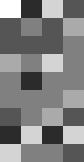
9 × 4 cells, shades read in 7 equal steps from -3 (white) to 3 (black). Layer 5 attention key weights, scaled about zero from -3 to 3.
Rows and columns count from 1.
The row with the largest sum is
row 3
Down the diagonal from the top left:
-3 0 1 0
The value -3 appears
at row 1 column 1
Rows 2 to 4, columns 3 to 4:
1 -1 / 1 0 / -2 0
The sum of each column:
-1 3 -1 -1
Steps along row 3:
same same down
